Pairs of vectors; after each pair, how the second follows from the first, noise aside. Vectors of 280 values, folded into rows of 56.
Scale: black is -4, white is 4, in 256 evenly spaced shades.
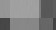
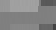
partly zeroed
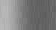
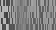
sign-scrambled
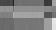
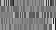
sign-scrambled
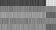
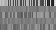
sign-scrambled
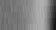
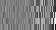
sign-scrambled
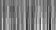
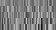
sign-scrambled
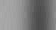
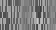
sign-scrambled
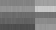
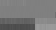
partly zeroed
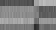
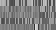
sign-scrambled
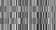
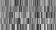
sign-scrambled
